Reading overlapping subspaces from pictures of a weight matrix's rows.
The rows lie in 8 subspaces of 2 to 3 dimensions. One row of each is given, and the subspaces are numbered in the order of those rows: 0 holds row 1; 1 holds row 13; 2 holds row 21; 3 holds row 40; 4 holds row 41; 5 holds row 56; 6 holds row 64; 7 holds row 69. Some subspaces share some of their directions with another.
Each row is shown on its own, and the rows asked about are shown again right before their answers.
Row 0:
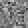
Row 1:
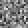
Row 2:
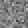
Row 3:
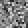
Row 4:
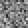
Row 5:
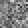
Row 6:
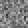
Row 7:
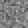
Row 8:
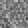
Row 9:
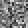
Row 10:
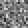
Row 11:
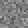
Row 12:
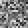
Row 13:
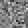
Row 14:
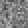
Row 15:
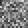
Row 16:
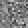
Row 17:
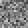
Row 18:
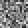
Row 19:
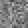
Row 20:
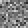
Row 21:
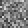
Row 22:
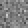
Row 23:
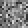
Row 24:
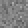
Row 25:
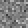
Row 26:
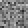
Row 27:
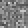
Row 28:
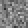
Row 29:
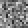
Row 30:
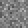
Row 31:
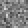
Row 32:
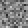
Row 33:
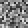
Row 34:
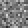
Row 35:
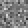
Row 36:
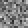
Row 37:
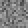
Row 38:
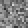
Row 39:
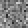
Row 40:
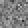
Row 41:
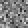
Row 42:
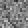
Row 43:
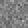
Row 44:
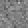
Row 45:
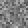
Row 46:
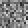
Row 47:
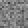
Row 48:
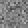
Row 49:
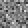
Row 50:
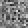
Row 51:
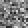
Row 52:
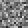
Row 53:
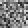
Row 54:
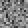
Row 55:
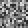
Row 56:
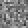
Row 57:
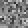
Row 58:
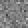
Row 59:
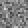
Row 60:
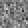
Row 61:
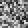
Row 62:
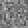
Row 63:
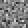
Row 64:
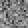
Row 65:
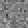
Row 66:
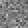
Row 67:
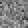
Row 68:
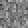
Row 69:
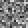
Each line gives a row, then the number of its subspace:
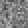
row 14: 3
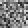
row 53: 6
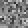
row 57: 4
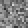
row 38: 5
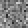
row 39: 7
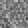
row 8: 2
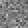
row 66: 2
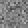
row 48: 4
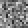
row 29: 7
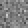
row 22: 4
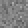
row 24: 1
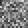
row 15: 2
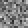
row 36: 4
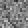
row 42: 2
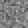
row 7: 5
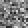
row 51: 5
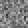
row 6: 0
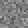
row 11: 4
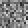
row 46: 6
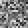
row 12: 2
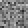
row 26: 1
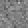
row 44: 4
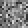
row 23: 7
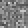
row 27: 1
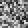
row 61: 6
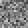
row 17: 2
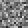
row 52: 0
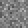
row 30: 2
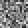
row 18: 7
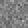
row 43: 3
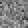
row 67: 6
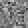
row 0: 1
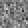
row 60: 6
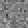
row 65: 3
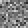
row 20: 2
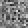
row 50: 5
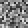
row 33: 4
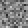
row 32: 0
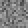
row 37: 6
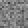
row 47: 1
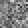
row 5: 3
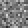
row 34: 0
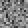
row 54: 6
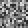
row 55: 6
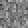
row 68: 4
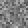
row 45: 7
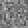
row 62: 5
